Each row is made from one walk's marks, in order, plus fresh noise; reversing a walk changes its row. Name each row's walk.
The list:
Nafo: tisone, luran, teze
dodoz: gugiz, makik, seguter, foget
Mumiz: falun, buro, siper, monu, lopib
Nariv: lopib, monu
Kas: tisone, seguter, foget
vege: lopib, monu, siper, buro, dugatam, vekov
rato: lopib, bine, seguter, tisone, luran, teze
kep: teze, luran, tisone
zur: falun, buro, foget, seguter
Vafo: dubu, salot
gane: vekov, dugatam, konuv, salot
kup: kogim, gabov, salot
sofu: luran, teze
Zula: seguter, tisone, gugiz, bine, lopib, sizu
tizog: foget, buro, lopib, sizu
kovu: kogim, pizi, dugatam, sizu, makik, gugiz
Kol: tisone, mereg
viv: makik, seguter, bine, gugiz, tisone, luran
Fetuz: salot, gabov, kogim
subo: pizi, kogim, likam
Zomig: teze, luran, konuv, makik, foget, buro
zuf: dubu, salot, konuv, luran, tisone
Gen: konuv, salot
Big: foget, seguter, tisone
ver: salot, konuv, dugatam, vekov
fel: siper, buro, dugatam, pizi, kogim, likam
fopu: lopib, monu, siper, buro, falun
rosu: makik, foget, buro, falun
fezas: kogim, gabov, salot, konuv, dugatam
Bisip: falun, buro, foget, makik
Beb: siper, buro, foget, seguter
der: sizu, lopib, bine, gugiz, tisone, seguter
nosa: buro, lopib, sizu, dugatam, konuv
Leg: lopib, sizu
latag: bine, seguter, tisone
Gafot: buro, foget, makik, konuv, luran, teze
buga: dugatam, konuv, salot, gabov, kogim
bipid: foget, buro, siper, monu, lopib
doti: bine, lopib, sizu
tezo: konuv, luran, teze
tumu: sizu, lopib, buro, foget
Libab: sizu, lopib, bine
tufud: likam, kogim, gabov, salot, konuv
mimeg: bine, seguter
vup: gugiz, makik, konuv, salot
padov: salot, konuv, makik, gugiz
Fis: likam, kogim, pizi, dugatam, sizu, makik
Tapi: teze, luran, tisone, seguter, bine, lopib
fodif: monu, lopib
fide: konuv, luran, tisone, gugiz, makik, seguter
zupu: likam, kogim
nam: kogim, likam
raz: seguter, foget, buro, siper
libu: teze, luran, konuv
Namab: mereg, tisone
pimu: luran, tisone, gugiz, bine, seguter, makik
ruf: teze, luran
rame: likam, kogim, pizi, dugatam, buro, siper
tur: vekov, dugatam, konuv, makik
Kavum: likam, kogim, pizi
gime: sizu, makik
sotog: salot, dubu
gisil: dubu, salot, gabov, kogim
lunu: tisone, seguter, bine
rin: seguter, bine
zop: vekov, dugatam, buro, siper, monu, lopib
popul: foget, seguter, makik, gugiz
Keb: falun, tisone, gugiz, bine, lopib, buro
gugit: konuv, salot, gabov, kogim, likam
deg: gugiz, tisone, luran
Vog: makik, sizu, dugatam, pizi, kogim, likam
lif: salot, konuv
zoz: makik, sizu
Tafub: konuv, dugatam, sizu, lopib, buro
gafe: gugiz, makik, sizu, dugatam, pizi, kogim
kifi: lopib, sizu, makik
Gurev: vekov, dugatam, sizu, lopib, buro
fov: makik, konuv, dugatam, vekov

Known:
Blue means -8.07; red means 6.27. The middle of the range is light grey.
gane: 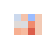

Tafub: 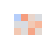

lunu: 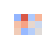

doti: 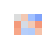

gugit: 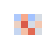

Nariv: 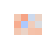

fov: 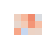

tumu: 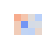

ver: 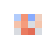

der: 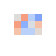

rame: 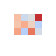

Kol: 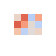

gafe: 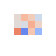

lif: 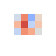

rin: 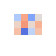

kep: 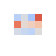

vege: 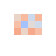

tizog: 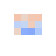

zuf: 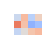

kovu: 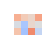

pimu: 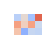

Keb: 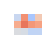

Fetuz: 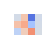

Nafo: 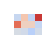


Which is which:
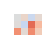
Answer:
tur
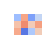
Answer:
mimeg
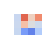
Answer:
Big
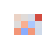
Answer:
fel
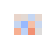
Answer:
nosa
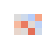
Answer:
tufud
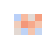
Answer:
fide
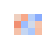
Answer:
Libab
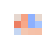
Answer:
sotog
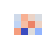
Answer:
dodoz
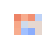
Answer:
zoz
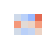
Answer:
ruf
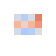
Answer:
Zomig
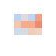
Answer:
tezo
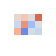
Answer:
Beb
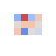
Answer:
Zula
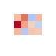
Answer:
Namab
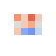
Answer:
rosu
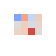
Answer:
buga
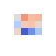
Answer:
popul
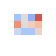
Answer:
Tapi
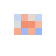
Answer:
vup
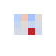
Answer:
fezas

